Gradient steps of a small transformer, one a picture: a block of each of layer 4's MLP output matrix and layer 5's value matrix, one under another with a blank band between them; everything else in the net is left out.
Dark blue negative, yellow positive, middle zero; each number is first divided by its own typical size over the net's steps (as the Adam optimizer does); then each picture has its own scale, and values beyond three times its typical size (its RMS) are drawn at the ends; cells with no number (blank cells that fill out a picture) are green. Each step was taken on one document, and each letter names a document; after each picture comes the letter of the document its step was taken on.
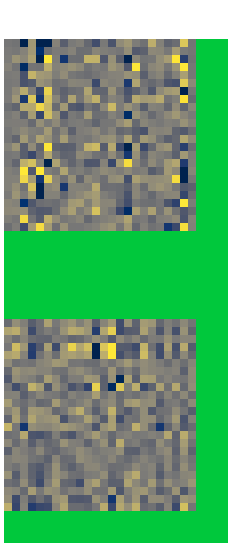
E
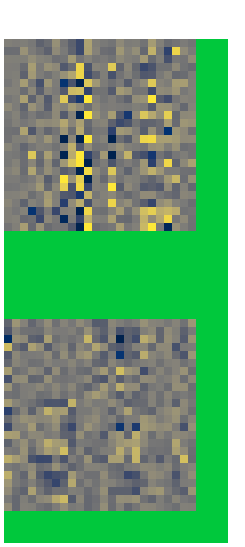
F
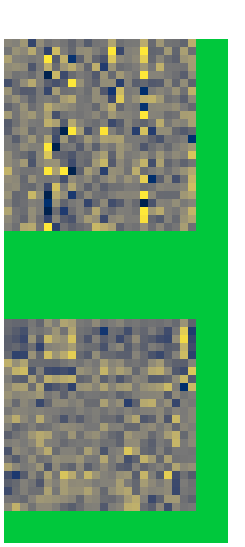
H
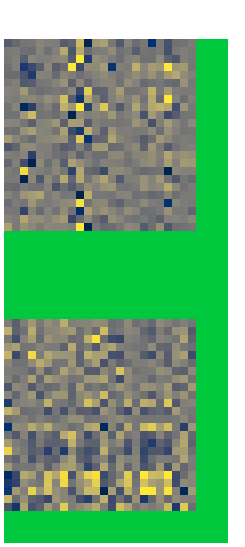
F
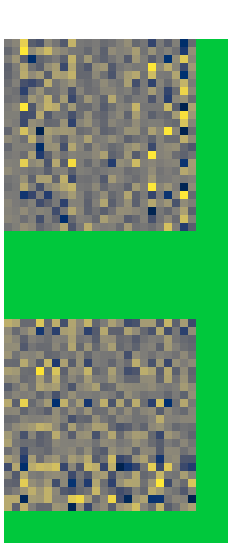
E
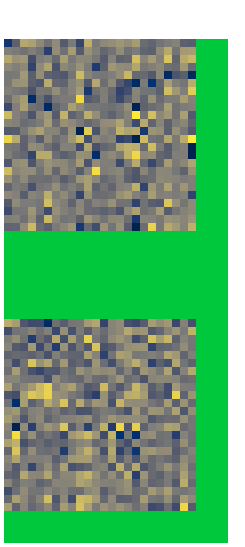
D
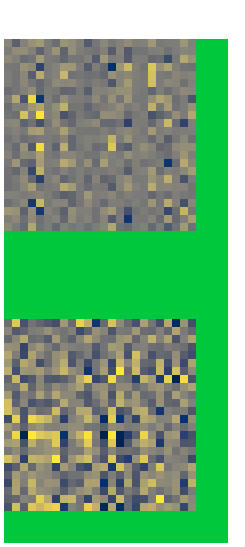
E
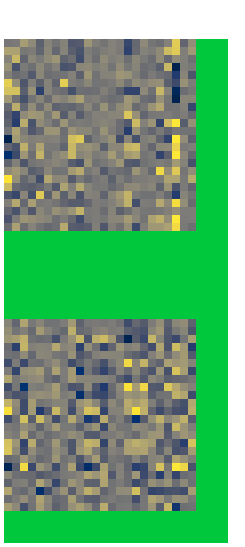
D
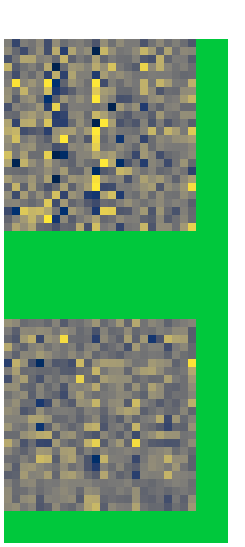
H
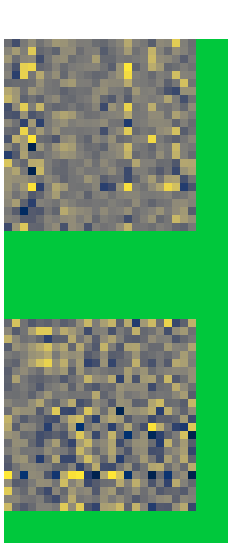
E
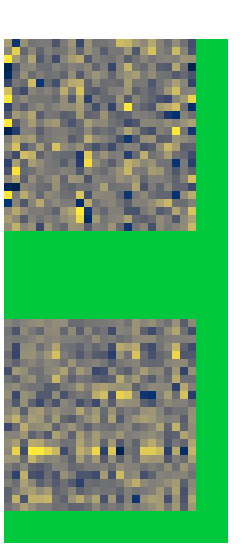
D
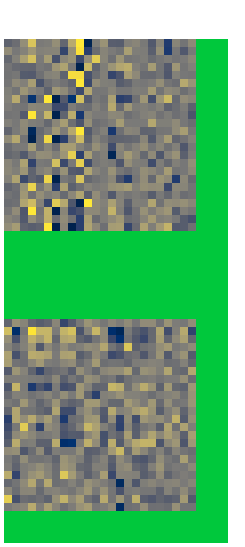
F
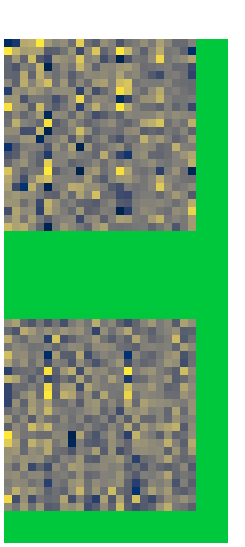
D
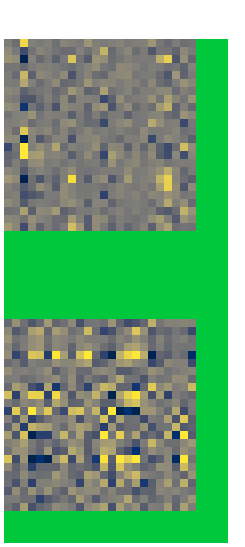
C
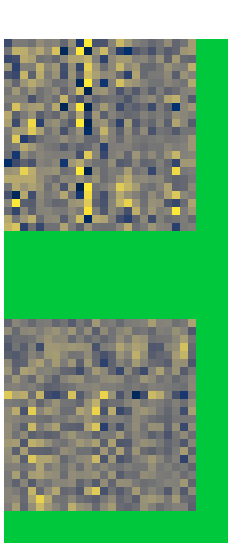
D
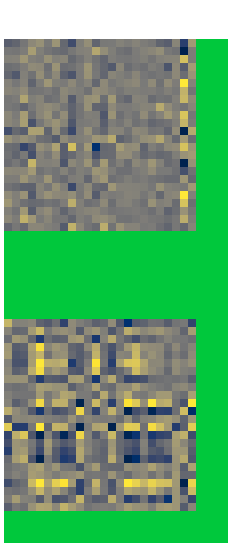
C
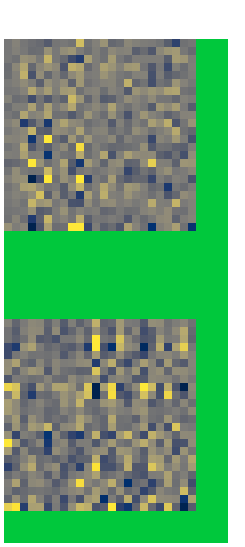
C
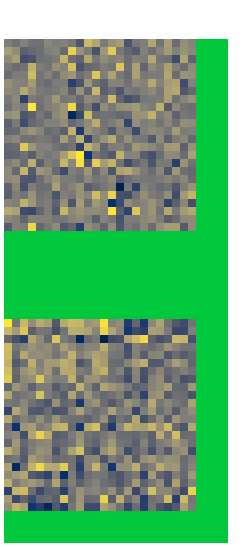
F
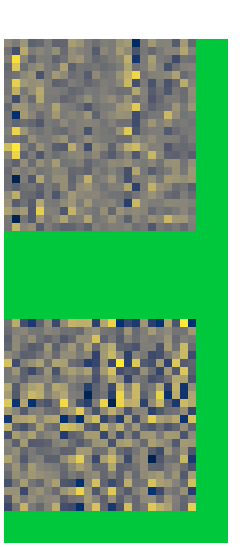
E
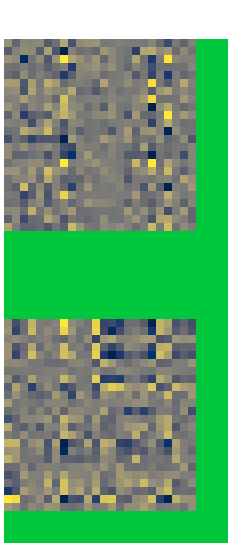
F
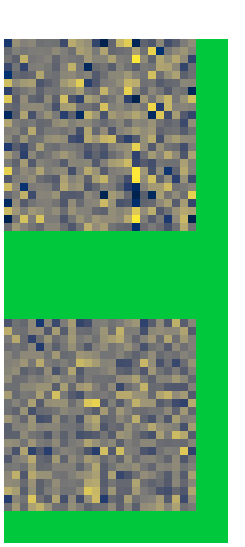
D
